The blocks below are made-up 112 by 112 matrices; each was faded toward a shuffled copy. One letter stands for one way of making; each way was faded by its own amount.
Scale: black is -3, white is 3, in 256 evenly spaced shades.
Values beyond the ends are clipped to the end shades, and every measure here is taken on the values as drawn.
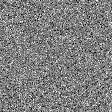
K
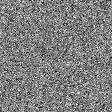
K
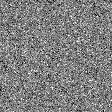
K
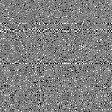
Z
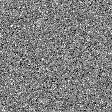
K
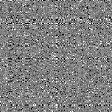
Z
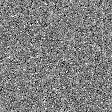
K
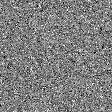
K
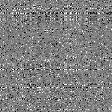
Z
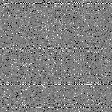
Z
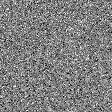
K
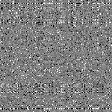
Z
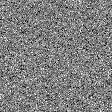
K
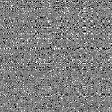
Z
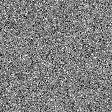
K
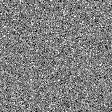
K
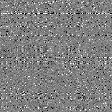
Z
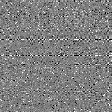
Z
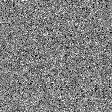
K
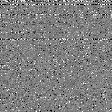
Z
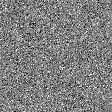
K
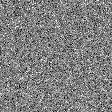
K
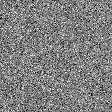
K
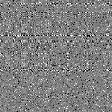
Z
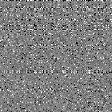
Z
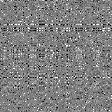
Z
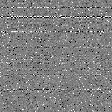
Z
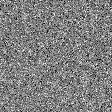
K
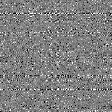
Z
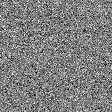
K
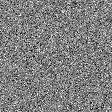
K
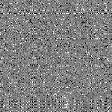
Z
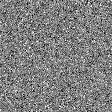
K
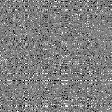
Z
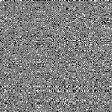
Z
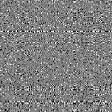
Z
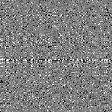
Z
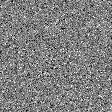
K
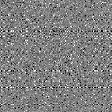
Z
